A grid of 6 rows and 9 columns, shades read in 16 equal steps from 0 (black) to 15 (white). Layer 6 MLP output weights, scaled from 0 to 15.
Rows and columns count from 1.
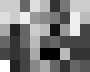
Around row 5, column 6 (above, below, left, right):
6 6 0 11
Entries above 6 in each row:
7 8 5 1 2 3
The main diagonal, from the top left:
12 12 6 11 0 6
